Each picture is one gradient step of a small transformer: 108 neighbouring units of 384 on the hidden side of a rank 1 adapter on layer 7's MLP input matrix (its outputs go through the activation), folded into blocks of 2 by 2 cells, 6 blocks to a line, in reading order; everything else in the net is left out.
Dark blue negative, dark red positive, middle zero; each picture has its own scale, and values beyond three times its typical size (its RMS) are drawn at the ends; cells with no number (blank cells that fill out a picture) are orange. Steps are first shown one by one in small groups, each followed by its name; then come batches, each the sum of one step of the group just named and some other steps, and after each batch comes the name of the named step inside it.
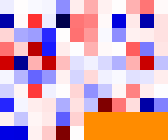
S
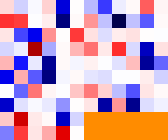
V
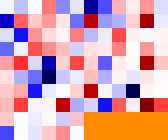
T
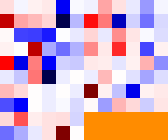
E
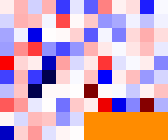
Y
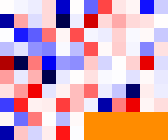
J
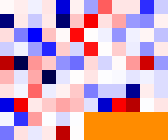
J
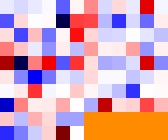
S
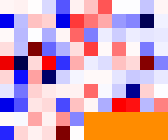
E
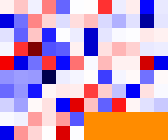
Y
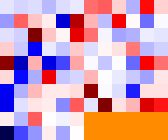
S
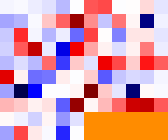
Y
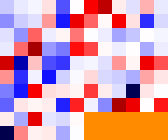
J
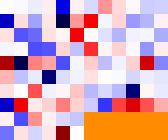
J
